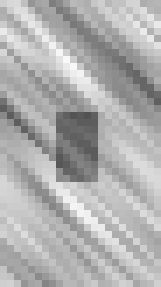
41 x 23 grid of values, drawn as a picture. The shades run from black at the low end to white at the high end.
On average the colour sits 70% of the way up the scale. Streaks slant down to the right. The ninth with the lowest average is the centre. In the centre lies a patch that is lower than the rest.
